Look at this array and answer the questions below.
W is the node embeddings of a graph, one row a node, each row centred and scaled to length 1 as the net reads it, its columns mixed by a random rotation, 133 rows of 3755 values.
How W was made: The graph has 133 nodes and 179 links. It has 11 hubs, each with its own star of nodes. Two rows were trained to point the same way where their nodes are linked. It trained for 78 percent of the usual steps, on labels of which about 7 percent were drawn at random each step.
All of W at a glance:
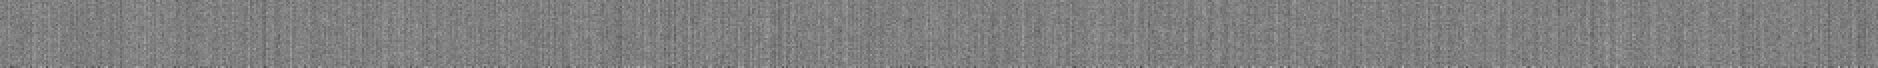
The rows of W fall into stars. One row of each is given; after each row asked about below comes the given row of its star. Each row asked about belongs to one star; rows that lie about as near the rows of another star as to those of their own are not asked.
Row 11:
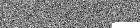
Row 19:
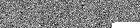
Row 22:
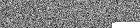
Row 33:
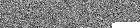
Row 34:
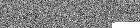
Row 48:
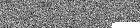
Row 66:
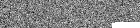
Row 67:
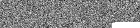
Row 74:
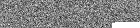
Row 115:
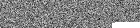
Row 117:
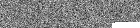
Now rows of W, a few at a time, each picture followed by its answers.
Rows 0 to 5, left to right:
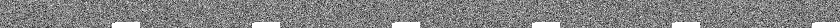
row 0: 33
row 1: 48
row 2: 11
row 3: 34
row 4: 19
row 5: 67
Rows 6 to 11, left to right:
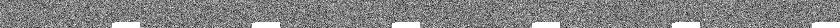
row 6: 115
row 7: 19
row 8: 33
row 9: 117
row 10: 11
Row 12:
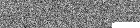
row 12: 34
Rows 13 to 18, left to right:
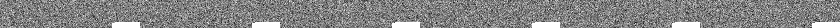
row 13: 34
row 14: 115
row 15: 33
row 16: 115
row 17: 74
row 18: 22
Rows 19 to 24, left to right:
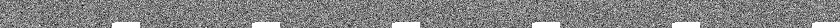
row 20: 67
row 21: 115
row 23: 22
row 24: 74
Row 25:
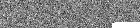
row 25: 19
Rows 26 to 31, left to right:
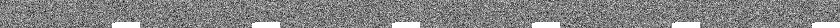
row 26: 33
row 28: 66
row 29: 22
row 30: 33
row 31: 34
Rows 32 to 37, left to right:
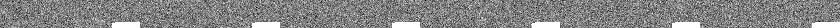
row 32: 117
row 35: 33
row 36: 74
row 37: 117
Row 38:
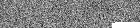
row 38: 11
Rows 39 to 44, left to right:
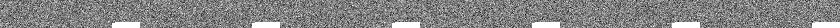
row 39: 117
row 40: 48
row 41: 74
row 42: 48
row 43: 11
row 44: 19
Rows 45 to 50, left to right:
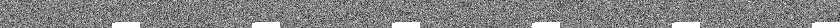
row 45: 117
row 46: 117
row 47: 11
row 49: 74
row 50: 74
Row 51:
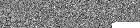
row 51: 19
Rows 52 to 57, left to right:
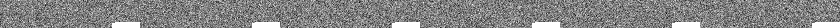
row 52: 66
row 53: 67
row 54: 11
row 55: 117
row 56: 22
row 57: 74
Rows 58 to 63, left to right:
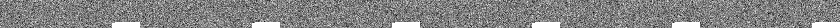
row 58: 67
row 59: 22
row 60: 67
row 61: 67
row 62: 67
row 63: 11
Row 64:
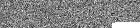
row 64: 66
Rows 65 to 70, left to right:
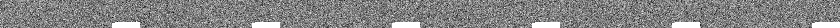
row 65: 22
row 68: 66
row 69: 48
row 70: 11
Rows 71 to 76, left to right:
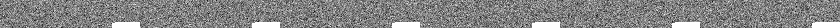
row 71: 22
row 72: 11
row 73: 48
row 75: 66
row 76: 48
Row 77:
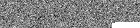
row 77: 34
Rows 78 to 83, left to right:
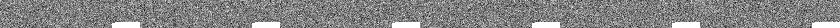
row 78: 22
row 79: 22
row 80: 48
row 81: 34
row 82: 115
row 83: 67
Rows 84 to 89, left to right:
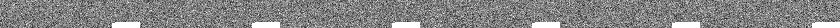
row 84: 33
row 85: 48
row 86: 19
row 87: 22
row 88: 67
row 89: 33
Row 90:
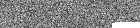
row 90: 74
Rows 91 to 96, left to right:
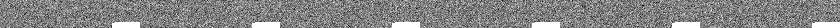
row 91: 22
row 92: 117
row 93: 115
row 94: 67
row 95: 74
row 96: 34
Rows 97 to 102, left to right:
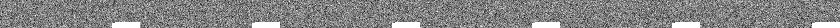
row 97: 34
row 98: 34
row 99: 33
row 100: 19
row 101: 67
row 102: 22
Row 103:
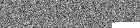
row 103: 11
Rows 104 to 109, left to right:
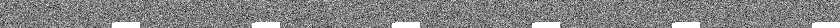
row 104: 67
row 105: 22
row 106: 33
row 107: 117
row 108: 117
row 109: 48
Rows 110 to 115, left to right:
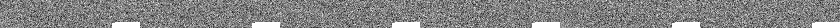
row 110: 74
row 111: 34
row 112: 115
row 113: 19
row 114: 74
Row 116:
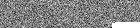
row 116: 33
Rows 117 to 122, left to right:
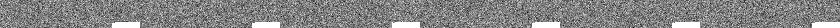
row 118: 34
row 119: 34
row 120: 67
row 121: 48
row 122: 19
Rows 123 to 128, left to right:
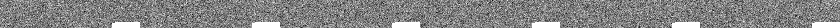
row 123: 33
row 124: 19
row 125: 11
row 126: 11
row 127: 22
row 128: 48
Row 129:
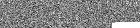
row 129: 67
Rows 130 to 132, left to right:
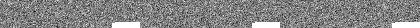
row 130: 117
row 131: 34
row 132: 115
